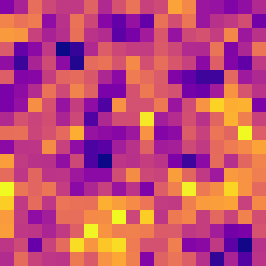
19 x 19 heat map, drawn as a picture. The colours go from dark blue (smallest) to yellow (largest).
Mirror symmetry: none. Average level on the scale: 50%. Histogram: bell-shaped.
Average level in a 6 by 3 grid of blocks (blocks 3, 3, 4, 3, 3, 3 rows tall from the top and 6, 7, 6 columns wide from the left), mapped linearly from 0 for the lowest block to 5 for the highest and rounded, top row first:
312 / 031 / 224 / 213 / 445 / 350
